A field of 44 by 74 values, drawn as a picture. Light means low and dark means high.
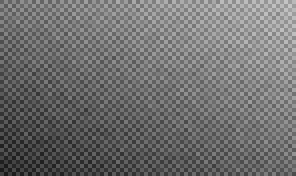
Ninth with the highest average: bottom left. Mirror symmetry: none. Slope: up to the bottom left. Grain: checkered. Ninth with the lowest average: top right. Histogram: bell-shaped. Odd rows or columns: none.
